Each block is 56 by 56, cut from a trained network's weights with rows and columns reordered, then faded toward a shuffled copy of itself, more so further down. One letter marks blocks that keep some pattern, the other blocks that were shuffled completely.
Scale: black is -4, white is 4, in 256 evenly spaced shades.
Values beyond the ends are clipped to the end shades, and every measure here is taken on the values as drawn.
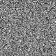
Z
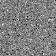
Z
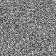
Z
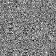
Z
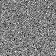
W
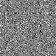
Z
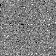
Z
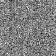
Z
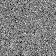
W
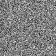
Z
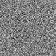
Z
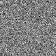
Z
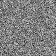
W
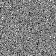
W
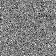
W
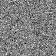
W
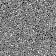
W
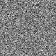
Z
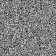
W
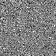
Z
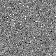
W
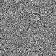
Z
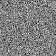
Z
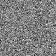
Z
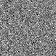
Z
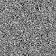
Z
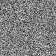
W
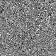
W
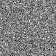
W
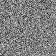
W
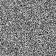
W
